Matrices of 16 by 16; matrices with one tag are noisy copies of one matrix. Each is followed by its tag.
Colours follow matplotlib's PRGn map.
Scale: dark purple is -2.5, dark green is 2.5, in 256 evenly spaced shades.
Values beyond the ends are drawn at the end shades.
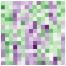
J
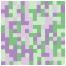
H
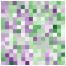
H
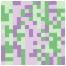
J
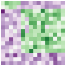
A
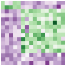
A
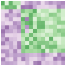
A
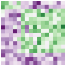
A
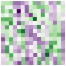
J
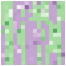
J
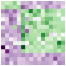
A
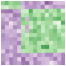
A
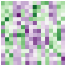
J
